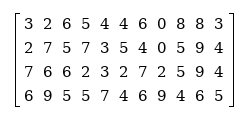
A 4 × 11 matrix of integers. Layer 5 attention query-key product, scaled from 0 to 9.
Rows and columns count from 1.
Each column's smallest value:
2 2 5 2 3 2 4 0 4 6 3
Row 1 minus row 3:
-4 -4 0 3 1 2 -1 -2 3 -1 -1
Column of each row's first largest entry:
9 10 10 2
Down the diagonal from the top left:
3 7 6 5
